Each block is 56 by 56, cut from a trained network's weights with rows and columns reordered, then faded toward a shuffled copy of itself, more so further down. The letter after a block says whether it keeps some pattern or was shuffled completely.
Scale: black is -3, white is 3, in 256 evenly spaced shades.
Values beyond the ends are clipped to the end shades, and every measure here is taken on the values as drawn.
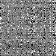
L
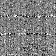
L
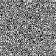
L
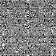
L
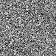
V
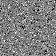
V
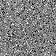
V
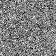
V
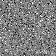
V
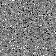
V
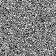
V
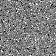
V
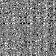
L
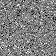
V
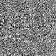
L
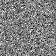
V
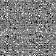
L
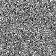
V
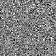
L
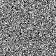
V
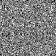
L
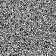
V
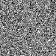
L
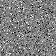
V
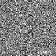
L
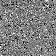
V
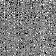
L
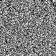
V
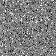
V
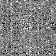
L
